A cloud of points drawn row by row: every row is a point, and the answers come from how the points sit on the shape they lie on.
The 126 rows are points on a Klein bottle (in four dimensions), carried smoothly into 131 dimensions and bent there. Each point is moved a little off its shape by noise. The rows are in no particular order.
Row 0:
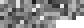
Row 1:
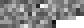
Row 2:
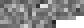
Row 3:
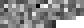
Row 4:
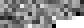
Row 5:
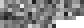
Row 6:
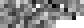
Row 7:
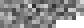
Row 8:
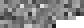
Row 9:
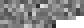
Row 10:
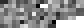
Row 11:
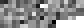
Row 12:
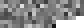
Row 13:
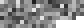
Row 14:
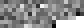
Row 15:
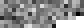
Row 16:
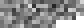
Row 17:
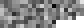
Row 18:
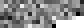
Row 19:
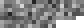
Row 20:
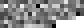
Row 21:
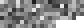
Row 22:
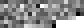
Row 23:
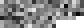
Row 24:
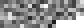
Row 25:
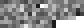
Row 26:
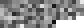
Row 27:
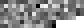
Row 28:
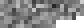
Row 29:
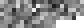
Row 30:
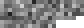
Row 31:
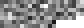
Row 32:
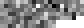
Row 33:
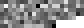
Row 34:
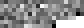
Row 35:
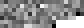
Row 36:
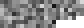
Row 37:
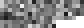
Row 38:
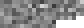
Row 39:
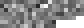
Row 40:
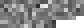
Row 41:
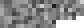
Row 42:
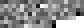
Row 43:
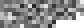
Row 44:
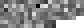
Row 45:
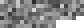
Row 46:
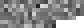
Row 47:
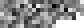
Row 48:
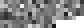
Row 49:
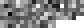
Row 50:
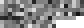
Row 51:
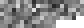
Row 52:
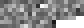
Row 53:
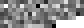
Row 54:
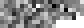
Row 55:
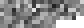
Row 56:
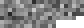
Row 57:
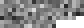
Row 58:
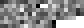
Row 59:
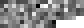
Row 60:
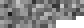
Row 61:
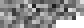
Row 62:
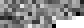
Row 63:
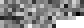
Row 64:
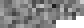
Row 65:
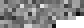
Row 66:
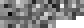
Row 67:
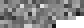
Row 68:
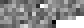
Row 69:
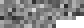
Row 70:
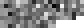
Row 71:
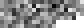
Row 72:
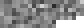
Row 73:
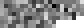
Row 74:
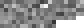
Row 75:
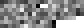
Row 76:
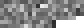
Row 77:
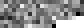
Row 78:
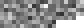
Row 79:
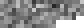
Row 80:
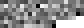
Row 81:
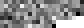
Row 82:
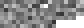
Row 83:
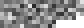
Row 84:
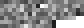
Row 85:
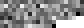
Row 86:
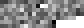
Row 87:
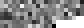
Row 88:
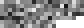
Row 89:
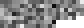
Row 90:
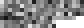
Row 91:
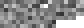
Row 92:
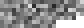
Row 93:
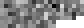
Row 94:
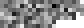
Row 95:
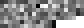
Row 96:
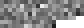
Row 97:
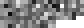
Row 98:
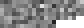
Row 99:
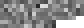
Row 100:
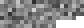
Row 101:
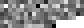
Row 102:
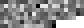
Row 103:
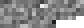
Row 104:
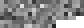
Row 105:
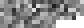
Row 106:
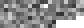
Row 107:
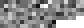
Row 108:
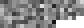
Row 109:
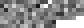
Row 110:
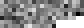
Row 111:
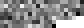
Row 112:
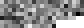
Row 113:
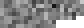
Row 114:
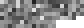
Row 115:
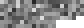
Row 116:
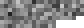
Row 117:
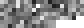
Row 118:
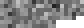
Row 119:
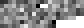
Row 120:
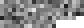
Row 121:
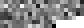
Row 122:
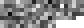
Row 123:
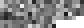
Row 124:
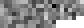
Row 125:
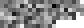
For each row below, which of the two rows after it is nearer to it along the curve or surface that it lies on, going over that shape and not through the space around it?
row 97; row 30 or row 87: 30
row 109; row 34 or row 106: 106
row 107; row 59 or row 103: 59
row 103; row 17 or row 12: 17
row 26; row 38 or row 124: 124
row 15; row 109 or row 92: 109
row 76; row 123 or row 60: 123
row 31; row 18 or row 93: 93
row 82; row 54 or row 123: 54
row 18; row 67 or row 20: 20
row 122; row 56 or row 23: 23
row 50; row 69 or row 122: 122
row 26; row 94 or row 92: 94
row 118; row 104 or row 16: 16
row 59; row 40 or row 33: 33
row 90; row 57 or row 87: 87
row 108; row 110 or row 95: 95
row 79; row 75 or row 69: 69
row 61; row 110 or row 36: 36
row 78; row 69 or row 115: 115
